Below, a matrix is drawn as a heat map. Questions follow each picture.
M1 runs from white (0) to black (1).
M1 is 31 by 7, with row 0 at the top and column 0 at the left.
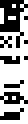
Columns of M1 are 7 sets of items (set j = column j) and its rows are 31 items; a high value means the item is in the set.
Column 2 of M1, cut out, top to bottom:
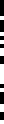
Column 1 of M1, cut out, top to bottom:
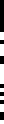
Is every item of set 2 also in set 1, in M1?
no
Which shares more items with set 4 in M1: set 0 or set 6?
set 0
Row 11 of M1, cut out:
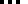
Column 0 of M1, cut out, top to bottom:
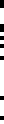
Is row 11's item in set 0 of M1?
yes
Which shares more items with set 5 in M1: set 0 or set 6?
set 0
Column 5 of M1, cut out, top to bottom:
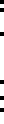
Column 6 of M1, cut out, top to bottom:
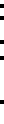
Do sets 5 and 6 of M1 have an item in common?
no
